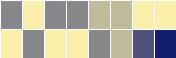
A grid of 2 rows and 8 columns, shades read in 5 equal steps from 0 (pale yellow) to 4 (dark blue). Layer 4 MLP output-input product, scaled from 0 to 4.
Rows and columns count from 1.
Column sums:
2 2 2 2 3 2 3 4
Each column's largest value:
2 2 2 2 2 1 3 4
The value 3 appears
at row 2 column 7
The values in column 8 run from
0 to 4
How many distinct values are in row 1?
3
